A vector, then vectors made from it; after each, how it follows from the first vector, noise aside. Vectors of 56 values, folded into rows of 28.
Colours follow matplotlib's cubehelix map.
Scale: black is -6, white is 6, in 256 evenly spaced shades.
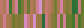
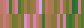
copied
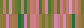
wrapped around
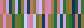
scaled up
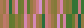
copied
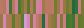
copied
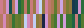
scaled up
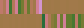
partly zeroed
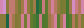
wrapped around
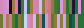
scaled up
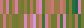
copied
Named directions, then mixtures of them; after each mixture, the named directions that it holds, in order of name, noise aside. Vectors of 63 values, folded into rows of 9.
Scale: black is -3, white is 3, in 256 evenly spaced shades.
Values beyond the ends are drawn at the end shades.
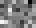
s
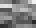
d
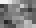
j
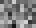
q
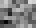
d, j, s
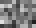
d, q, s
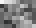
j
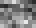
d, j, q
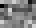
d, j, s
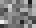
d, s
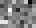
s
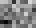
j, q, s
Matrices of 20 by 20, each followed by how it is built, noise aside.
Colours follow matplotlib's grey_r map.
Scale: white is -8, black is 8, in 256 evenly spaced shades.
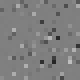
sparse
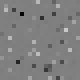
sparse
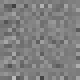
low rank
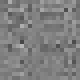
low rank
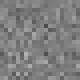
low rank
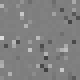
sparse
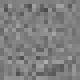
low rank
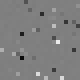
sparse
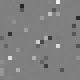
sparse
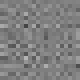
low rank
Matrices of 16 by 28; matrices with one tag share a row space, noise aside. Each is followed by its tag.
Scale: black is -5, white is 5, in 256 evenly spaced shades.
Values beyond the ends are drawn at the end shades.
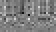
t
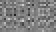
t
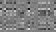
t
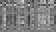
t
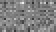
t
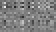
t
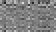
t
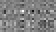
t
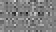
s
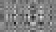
s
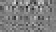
s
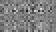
s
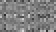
t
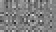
s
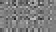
s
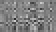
s
